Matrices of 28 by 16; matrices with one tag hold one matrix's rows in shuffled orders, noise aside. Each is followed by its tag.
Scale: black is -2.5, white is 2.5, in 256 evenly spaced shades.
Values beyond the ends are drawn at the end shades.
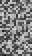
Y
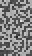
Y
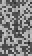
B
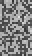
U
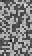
Y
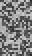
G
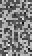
B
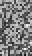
U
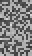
Y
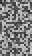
B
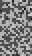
Y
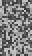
U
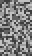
Y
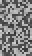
U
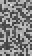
Y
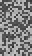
U
